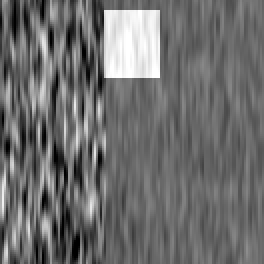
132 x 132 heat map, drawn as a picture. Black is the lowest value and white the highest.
Ninth with the highest average: top middle. Seam: vertical, 40% of the way across, the right part calmer. Histogram: skewed, a long tail of high values. Odd patch: higher, in the top middle.
